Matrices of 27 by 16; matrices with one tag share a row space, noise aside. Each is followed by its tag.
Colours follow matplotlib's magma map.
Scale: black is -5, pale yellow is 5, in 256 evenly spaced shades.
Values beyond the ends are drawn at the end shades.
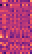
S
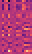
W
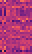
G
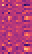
W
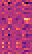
W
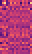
S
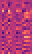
W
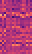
G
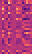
W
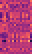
S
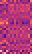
S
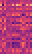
G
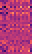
S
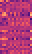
S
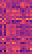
G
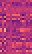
G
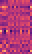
S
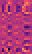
W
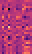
W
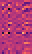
W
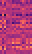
G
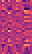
W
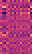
S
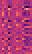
W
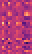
W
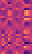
W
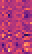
W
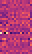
S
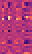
W
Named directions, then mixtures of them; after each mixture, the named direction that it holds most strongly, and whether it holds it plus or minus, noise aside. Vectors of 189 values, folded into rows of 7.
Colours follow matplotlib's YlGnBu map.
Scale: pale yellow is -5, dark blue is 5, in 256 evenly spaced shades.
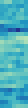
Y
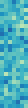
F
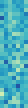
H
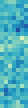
F, minus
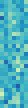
H, plus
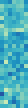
H, minus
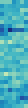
Y, plus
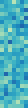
F, minus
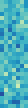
H, minus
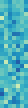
H, minus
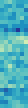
Y, plus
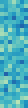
F, minus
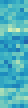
Y, minus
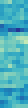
Y, plus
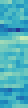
Y, plus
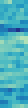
Y, plus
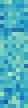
H, plus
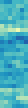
Y, minus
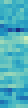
Y, plus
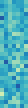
H, plus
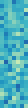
H, plus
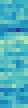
Y, plus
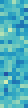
F, minus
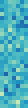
F, minus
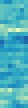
Y, minus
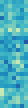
H, plus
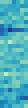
Y, plus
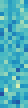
H, minus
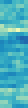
Y, minus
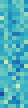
H, minus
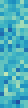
F, plus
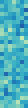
F, minus
